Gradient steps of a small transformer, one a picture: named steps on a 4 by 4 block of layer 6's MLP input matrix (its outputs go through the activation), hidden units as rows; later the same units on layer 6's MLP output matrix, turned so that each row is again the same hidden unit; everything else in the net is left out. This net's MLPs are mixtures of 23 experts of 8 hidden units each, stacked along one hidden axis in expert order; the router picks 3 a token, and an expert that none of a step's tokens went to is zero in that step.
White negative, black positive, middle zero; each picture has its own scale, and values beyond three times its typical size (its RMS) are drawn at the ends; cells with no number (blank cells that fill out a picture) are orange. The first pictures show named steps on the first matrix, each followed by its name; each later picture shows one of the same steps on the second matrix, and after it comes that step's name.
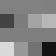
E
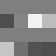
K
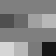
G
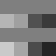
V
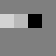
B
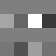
K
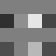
V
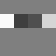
B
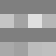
V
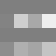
V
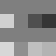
G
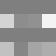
G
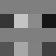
V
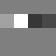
B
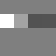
B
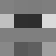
E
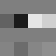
K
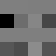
E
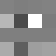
E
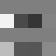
V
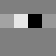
B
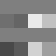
G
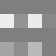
V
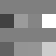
V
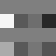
G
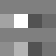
G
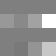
V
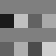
G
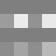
V
